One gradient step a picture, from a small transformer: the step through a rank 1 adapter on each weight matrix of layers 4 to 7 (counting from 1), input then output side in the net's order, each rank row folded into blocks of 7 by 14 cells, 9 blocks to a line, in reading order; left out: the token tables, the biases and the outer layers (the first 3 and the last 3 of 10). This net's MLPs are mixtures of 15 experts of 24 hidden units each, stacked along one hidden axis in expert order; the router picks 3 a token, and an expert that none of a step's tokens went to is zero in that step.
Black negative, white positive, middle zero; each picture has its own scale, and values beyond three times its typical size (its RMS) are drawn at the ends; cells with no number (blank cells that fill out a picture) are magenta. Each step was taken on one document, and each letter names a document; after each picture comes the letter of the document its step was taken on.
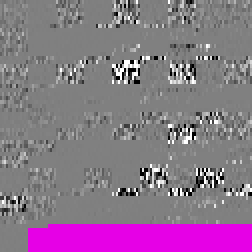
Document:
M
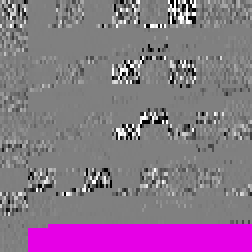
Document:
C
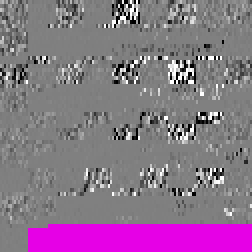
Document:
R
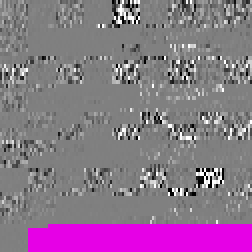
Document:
M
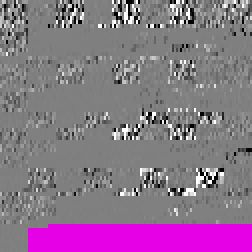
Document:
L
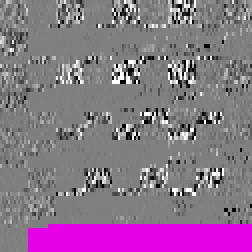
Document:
R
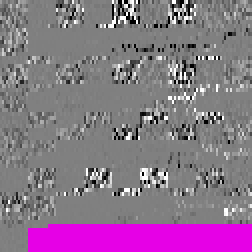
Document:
R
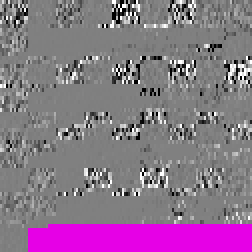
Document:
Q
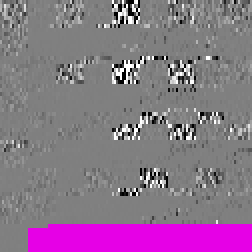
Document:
L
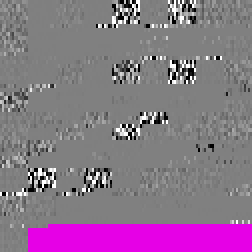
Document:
C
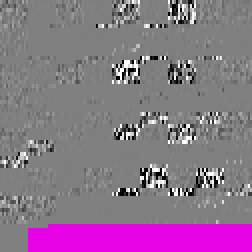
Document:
M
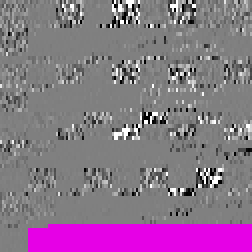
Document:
L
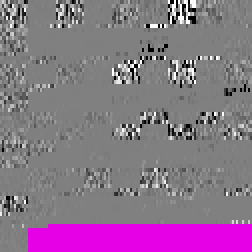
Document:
C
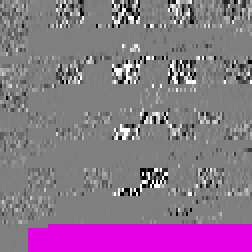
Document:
L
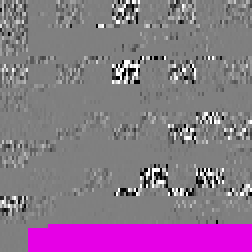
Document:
M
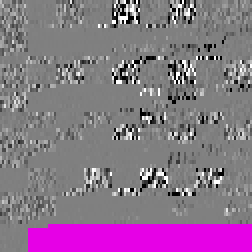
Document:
R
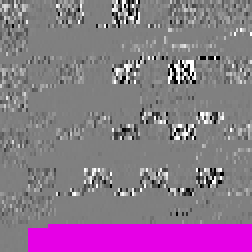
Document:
L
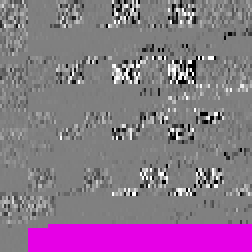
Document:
R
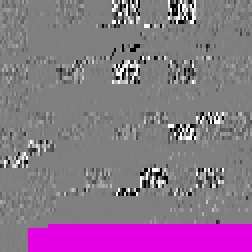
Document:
M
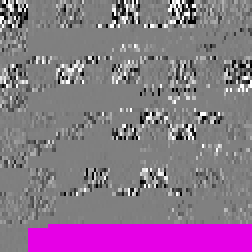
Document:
R
